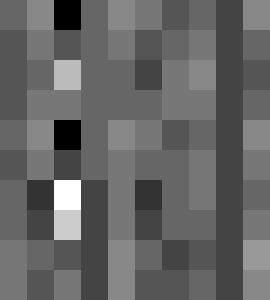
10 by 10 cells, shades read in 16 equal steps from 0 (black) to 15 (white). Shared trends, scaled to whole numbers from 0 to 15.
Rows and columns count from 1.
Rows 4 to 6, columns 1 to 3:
5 7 7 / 6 8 0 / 5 7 4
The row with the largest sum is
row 3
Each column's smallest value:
5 3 0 4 6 3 4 5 4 5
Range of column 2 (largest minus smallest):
5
